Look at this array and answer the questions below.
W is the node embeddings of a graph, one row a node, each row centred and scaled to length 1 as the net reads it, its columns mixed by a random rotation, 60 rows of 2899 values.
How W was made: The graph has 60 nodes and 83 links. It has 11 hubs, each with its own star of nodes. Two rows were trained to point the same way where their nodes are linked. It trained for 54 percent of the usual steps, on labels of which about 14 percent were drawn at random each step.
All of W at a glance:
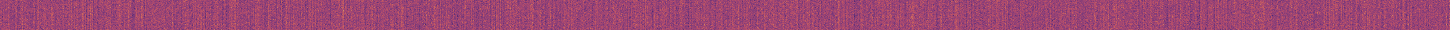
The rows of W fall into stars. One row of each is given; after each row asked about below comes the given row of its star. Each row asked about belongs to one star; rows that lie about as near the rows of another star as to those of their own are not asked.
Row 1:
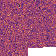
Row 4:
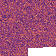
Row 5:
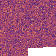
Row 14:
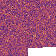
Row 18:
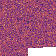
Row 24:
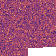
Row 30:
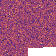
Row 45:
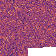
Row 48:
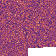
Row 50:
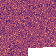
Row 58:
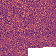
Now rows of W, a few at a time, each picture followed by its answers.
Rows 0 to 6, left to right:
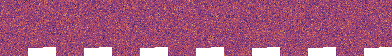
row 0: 30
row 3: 14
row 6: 30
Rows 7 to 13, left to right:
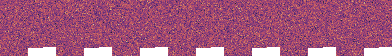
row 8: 45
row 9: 48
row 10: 50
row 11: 14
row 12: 1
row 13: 4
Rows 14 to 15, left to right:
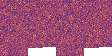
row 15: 14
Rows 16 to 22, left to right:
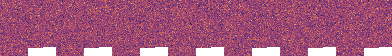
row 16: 18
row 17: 4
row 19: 5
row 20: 50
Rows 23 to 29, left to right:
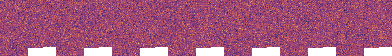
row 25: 58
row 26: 14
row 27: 5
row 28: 18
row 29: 50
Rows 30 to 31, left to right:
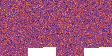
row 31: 30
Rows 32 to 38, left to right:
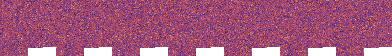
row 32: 48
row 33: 50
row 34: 48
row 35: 50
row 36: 58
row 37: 45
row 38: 18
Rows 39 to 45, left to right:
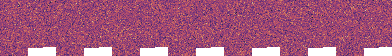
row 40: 48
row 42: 5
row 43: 24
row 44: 14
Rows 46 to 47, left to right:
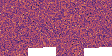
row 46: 4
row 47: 58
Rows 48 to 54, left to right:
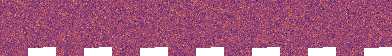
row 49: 48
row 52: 45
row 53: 5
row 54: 24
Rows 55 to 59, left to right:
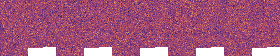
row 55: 30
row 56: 18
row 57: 18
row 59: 1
